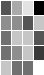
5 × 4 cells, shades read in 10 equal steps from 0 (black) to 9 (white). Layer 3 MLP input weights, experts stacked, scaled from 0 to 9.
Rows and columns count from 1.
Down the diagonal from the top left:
3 5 7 2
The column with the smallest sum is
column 4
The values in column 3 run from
3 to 8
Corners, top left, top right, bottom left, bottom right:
3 0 7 9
